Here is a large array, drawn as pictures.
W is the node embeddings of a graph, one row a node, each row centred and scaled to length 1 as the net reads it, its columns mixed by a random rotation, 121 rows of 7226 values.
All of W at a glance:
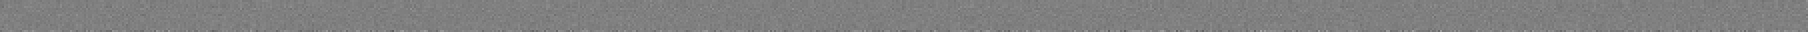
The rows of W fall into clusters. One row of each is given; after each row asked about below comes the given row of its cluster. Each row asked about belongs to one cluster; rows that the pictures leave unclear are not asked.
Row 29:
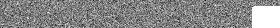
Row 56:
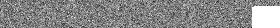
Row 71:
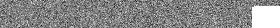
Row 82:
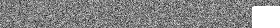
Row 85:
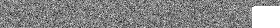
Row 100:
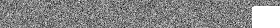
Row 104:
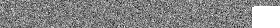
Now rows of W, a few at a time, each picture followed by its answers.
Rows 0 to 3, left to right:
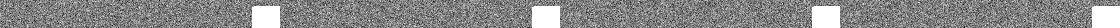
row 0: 82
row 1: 56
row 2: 100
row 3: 100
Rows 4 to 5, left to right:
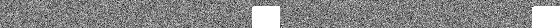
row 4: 100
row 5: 29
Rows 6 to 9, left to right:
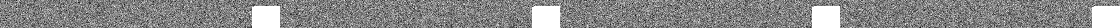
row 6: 56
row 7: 85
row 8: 82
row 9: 85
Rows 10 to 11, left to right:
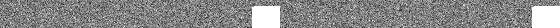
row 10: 56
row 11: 56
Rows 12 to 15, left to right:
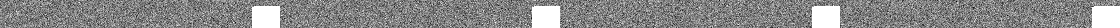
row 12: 100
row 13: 71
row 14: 82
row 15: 29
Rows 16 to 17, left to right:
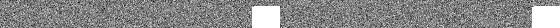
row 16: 56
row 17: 29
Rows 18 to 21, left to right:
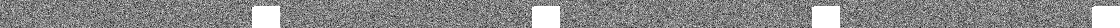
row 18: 104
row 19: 82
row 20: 56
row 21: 85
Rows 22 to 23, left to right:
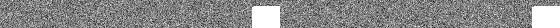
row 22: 100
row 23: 56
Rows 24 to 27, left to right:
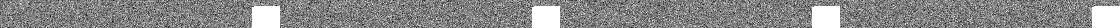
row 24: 29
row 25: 29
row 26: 56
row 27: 85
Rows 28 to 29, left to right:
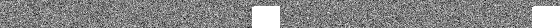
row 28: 56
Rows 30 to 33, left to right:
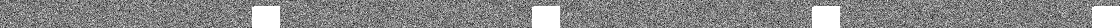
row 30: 56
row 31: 56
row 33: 82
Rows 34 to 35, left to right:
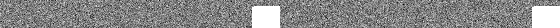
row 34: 82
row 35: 100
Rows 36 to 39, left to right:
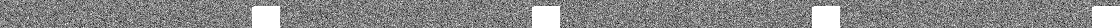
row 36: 85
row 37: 100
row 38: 82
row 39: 100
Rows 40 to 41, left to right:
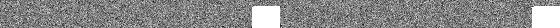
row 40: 56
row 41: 29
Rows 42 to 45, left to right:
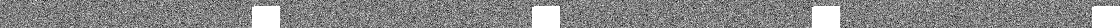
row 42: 71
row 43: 71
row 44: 29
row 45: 82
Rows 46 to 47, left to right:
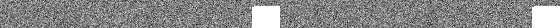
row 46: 71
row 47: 71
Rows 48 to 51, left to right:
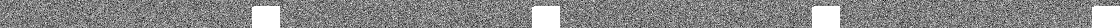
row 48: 100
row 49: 85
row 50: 85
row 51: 71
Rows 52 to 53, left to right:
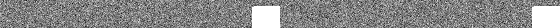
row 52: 82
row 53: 100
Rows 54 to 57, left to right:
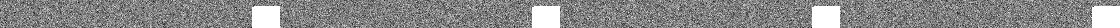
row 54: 56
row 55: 104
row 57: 104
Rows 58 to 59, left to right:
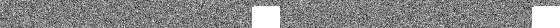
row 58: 104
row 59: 29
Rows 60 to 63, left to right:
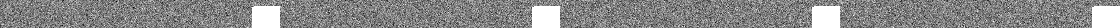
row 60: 29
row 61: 104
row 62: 104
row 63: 104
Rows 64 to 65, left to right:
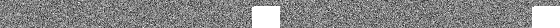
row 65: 104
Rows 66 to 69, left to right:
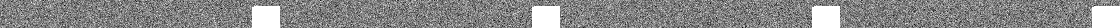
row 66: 71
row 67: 100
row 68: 71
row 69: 85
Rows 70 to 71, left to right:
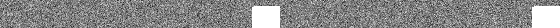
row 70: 100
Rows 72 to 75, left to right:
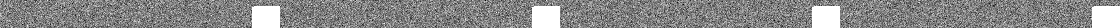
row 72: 82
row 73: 29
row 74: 100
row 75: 100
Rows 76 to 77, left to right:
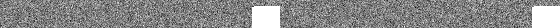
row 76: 29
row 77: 104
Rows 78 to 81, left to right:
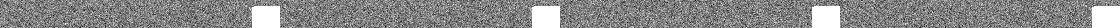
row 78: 85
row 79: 85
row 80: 71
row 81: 85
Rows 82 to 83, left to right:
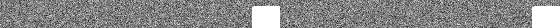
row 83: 82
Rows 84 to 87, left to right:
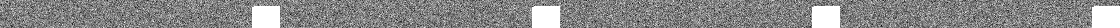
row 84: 104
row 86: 82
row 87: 71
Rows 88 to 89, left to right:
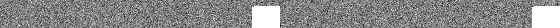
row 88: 71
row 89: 29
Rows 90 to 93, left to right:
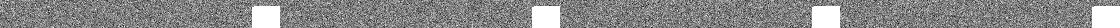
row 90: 104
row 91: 100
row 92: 82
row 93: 82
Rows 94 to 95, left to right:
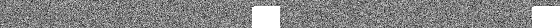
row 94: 29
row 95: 100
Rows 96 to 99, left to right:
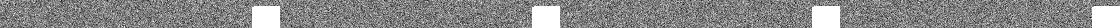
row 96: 104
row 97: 104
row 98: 100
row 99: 100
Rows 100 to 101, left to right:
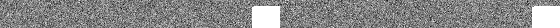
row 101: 104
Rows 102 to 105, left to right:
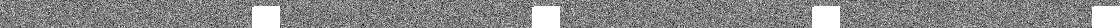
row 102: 104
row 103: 29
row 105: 56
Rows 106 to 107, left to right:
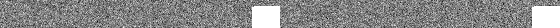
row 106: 56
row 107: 100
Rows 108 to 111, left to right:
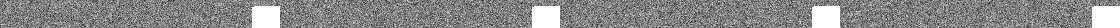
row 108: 29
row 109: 104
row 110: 71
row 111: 100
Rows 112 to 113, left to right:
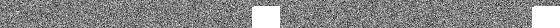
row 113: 71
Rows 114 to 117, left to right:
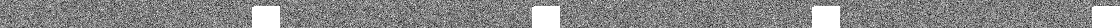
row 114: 71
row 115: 85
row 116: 71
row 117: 100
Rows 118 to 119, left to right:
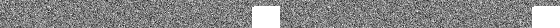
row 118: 104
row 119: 104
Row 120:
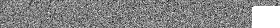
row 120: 29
